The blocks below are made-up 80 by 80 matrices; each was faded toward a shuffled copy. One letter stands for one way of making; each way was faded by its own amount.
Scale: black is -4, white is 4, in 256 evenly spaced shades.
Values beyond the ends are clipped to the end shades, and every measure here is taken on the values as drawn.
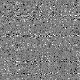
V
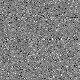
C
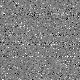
C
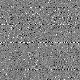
V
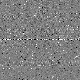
V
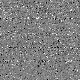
C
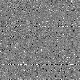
V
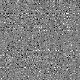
V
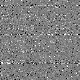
V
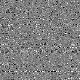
V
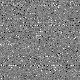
C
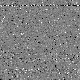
C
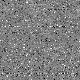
C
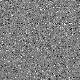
C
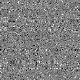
V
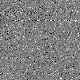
C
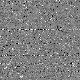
C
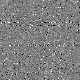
C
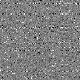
V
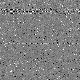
C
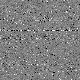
C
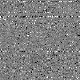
V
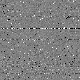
V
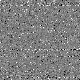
C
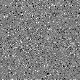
C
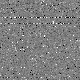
C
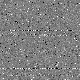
C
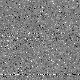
C
